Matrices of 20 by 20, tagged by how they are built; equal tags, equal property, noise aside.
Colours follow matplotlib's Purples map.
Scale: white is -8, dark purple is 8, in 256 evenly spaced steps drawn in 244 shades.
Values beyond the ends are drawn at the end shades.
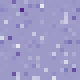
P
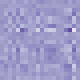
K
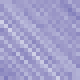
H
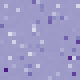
P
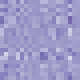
K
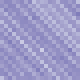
H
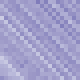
H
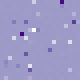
P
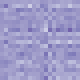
K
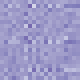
K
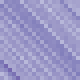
H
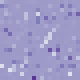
P
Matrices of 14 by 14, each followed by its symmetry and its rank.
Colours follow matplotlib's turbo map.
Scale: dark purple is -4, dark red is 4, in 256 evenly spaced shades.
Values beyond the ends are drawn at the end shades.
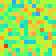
neither, full rank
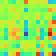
neither, rank two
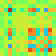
symmetric, rank two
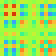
symmetric, rank one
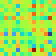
antisymmetric, rank two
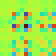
symmetric, rank two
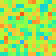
neither, full rank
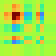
symmetric, rank one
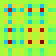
symmetric, rank one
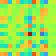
neither, rank two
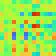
antisymmetric, rank two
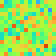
neither, full rank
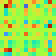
neither, rank two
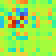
antisymmetric, rank two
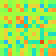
symmetric, rank two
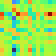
antisymmetric, rank two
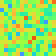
neither, full rank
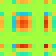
symmetric, rank one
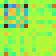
symmetric, rank two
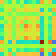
symmetric, rank two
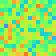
neither, full rank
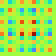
symmetric, rank one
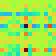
neither, rank two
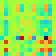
neither, rank two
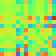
antisymmetric, rank two
